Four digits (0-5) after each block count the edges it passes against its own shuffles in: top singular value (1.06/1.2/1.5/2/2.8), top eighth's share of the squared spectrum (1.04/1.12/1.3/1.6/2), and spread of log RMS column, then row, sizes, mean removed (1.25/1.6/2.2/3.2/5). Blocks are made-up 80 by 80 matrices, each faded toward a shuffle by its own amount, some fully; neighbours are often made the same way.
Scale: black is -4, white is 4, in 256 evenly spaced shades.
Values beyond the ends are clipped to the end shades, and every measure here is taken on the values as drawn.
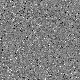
0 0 0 0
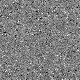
0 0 0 1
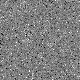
0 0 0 0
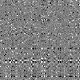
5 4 2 3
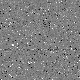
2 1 0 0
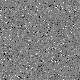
2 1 0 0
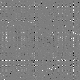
5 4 2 2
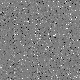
2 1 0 0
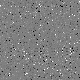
3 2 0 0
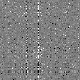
4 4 2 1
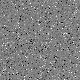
0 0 0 0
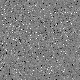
1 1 0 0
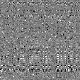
4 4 2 3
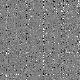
2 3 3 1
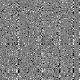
4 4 3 1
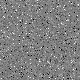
0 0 0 0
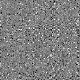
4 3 2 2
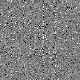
4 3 2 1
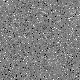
1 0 0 0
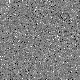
2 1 0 0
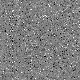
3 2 0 1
